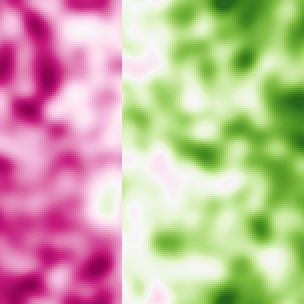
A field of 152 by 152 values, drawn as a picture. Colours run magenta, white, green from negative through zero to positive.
Stripes: none. Average level on the scale: 50%. Seam: vertical, 40% of the way across, the right part higher. Slope: up to the right. Lone odd cells: none. Ninth with the lowest average: bottom left.
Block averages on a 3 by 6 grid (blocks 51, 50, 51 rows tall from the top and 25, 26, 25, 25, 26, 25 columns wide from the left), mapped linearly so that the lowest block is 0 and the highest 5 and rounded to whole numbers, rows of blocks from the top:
012455 / 013445 / 002444
